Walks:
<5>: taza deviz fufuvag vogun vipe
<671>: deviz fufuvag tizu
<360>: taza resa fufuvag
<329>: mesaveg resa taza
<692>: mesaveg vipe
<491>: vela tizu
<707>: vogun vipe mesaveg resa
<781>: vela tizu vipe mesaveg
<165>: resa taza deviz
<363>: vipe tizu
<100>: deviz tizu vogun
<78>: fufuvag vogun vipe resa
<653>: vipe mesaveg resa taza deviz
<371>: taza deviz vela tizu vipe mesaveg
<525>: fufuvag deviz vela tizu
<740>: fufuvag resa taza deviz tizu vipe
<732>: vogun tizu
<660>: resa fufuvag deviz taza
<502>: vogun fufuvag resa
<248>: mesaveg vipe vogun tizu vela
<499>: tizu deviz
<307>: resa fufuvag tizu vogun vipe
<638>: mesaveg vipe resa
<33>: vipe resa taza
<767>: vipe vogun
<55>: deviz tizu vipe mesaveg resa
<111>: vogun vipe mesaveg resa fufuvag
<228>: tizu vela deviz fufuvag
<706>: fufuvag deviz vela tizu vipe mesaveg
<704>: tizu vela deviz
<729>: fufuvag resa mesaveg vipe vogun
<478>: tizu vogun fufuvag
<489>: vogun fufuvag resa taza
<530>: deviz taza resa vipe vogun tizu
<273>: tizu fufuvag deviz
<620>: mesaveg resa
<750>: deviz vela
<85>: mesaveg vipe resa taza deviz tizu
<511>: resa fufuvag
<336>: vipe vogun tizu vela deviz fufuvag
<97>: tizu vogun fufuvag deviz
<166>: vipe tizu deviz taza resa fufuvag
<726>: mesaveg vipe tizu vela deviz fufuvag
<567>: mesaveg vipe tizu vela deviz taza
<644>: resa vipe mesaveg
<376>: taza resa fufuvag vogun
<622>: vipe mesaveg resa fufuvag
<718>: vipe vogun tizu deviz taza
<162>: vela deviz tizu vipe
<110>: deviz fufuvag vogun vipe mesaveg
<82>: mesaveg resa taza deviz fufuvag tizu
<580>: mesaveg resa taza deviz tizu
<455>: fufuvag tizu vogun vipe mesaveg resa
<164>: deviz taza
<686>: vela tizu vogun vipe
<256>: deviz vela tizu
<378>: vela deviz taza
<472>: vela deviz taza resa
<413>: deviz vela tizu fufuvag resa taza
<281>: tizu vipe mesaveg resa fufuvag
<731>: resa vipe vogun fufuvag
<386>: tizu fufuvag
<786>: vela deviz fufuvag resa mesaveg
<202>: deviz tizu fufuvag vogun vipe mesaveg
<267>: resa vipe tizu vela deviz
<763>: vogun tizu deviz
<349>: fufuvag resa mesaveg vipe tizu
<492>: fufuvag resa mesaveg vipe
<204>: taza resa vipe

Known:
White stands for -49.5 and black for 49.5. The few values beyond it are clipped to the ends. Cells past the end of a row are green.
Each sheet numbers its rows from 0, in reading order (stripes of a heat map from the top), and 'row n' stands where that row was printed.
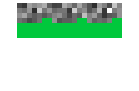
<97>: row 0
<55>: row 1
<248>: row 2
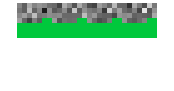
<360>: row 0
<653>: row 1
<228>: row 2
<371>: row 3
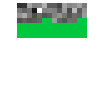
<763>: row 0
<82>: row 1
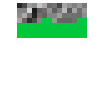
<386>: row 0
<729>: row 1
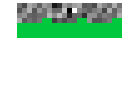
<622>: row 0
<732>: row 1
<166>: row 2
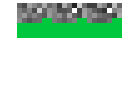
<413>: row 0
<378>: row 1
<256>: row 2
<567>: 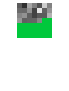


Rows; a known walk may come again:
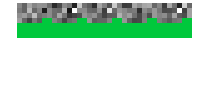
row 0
<360>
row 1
<491>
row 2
<567>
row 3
<273>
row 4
<378>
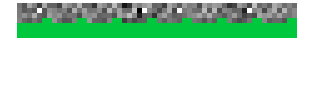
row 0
<472>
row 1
<525>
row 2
<706>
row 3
<732>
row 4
<707>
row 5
<489>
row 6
<704>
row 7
<731>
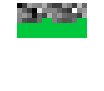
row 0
<499>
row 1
<256>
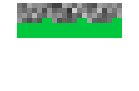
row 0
<660>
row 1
<55>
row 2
<349>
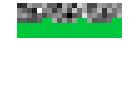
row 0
<100>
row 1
<692>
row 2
<281>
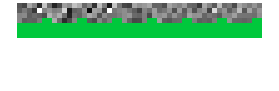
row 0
<162>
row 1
<386>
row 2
<767>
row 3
<671>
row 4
<740>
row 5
<336>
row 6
<729>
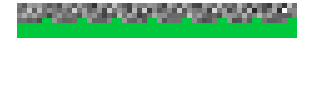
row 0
<502>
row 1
<786>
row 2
<726>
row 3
<329>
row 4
<653>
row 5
<228>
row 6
<204>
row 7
<686>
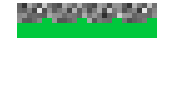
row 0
<371>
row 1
<166>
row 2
<638>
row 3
<718>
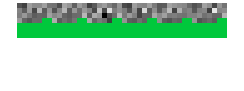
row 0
<82>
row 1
<622>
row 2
<620>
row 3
<580>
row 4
<307>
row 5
<267>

